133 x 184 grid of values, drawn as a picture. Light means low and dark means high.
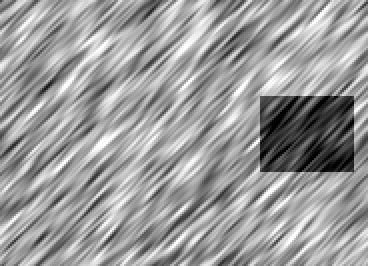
The middle right is the ninth with the highest average. Streaks slant up to the right. An odd patch, higher than its surroundings, sits in the middle right.
